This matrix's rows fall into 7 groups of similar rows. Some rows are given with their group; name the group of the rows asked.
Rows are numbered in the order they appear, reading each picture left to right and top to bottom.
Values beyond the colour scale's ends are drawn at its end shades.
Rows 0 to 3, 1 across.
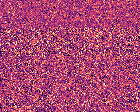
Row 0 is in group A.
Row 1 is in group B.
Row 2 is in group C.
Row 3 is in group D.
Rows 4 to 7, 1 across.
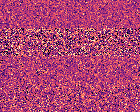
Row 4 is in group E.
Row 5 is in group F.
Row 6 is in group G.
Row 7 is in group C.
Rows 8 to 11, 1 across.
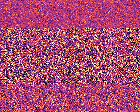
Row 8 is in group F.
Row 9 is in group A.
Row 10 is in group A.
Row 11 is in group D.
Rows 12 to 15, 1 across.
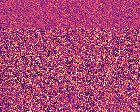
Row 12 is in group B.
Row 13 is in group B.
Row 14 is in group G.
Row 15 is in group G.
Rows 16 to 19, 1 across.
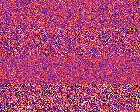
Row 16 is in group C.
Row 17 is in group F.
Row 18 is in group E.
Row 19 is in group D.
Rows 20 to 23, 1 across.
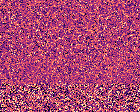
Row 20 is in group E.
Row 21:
G
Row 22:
A
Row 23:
B
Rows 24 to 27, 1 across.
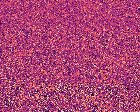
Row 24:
B
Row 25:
D
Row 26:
A
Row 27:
F
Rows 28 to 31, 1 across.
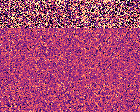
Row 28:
F
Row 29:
A
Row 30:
F
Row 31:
A
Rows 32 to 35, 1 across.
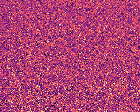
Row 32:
G
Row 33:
G
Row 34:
E
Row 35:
G
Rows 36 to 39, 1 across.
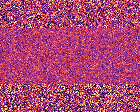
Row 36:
G
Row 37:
C
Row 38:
B
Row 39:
A
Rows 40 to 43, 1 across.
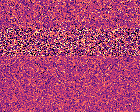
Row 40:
D
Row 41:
C
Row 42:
F
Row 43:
D
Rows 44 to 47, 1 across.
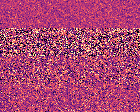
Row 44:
B
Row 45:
C
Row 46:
B
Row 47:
F
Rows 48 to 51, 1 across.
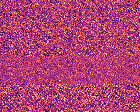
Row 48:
C
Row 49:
G
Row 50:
G
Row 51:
F
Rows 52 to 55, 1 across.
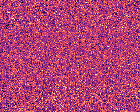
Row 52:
E
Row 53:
C
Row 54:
D
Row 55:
D
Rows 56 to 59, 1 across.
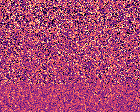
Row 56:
E
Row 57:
F
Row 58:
A
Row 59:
A
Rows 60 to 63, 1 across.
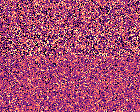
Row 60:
C
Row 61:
G
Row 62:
F
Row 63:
E
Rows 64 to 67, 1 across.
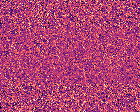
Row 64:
B
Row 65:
E
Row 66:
A
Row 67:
D
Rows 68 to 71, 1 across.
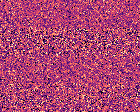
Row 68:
A
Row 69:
E
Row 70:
B
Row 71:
C
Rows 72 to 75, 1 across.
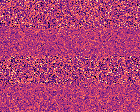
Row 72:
B
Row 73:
F
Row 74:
E
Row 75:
E
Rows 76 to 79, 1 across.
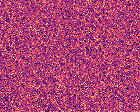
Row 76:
A
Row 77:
A
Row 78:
D
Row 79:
F
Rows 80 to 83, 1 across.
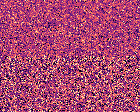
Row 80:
B
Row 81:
C
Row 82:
A
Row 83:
C
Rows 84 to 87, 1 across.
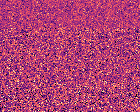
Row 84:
G
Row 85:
C
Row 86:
E
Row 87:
C
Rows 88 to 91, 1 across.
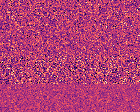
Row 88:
E
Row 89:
B
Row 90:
E
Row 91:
E
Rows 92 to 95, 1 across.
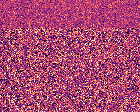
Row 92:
C
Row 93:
F
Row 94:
E
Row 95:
E
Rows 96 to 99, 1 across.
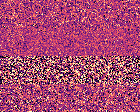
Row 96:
D
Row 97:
A
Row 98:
B
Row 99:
G
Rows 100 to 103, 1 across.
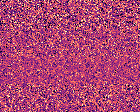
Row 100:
B
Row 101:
D
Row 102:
G
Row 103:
A
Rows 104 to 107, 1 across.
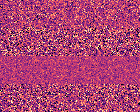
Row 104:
G
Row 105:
A
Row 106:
C
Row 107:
G
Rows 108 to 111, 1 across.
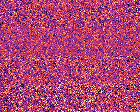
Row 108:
C
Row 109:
A
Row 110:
F
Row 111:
F
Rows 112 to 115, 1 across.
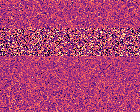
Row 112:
G
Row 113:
B
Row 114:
F
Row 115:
E
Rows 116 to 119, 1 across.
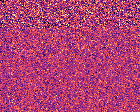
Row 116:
B
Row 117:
D
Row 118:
G
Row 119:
E
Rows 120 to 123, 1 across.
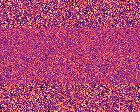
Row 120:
A
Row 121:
F
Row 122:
D
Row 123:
B
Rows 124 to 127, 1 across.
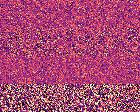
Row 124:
G
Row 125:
G
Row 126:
D
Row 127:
A
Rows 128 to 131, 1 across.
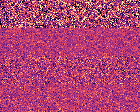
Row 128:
D
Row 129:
G
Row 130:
F
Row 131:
B
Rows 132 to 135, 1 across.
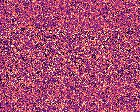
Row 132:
D
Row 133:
F
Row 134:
D
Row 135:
D
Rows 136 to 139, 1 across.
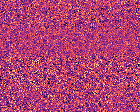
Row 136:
C
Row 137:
E
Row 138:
B
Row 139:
A
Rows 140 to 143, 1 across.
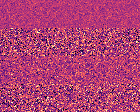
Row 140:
E
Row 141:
C
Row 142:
G
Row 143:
G
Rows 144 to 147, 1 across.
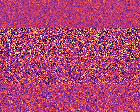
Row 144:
A
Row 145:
E
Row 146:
F
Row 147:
G
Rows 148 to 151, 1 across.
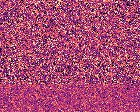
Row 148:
F
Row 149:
D
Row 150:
A
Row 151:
F
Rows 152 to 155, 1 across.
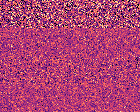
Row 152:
G
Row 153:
G
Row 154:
C
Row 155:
F
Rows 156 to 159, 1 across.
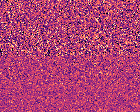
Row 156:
A
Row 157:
B
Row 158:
A
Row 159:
G
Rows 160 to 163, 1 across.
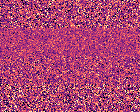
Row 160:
G
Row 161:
D
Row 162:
B
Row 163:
A
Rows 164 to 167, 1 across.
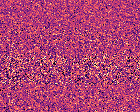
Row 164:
B
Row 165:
E
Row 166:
A
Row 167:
E
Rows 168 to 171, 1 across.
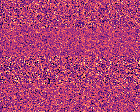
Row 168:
C
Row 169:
C
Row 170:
B
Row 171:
C
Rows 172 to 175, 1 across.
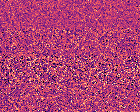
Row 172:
A
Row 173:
D
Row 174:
E
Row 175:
F
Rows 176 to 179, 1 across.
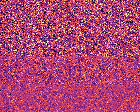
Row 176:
B
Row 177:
G
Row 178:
F
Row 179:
E
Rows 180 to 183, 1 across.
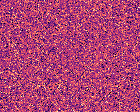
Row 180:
B
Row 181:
E
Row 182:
B
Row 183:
F
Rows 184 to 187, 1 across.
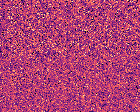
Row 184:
G
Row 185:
D
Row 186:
B
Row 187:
C
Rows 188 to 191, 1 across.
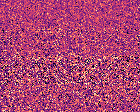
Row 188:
B
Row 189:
F
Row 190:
F
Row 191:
A
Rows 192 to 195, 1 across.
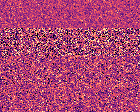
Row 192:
A
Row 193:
F
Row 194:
B
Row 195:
C
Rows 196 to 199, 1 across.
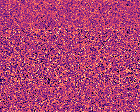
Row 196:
F
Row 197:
F
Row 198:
B
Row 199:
C
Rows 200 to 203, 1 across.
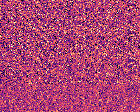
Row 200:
G
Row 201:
G
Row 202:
G
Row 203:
E
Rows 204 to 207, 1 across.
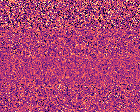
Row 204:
A
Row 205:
G
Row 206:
D
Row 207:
F
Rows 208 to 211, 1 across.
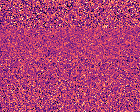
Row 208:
G
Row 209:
B
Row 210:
F
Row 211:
D
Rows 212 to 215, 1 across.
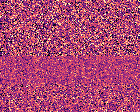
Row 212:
D
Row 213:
B
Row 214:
C
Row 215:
E
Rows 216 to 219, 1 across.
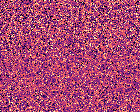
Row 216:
C
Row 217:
A
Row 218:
D
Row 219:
E
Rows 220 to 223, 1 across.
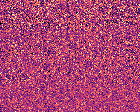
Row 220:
B
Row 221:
B
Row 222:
A
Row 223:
B
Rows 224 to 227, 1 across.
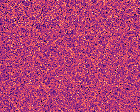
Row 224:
D
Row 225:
G
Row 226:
G
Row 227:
F
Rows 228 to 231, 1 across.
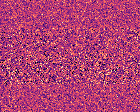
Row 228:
D
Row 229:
G
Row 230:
E
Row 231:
A
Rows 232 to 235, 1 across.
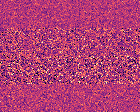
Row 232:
C
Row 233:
D
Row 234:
G
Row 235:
A
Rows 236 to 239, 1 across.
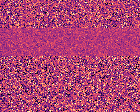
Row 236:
E
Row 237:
G
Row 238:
C
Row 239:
G
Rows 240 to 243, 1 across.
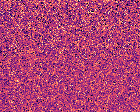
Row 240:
F
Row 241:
D
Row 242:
E
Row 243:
G
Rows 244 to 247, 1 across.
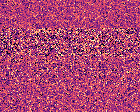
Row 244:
D
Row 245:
F
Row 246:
E
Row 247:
G
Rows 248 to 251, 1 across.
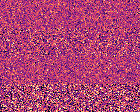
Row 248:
A
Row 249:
E
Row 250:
B
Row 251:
B
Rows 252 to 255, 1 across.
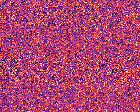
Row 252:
E
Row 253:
B
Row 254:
E
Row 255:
G
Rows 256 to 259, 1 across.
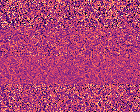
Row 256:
A
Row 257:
B
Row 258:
A
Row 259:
A
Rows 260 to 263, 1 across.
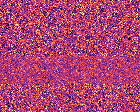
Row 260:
E
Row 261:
G
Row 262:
F
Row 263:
A
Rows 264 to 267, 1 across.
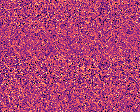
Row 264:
C
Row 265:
F
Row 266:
C
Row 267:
A
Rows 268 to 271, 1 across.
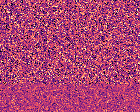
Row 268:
E
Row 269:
B
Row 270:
D
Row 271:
E
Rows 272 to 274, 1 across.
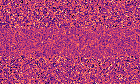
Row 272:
E
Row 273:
D
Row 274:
F
